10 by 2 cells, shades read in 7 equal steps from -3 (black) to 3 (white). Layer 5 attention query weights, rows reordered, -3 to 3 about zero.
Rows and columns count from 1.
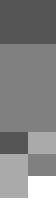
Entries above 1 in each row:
0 0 0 0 0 0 0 0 1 2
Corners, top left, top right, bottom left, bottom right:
-1 -1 3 3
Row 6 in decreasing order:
0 0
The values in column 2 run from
-1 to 3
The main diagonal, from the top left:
-1 -1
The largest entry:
3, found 3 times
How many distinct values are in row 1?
1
